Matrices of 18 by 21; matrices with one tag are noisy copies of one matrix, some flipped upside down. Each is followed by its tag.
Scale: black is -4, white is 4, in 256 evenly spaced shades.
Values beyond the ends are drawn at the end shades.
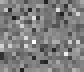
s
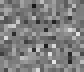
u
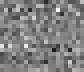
s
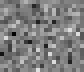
u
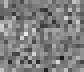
s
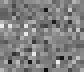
s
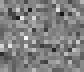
s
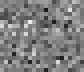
s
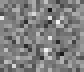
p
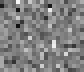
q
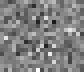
u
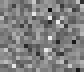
p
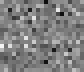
s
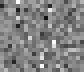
q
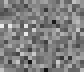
s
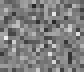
u
